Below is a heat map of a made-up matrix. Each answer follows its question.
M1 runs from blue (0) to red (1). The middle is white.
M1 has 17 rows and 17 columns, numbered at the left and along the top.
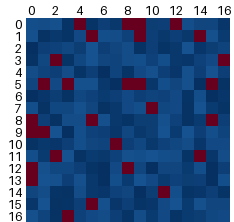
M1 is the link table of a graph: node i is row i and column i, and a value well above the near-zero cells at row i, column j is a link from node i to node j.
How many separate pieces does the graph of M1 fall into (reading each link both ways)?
3
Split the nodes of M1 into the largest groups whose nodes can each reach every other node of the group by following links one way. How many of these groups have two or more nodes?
4
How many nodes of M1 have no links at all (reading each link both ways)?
1
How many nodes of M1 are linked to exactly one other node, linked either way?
5
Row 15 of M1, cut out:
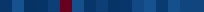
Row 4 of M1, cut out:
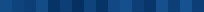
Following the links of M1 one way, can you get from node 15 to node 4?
yes
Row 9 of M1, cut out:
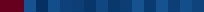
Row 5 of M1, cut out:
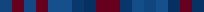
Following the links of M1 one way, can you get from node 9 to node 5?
yes
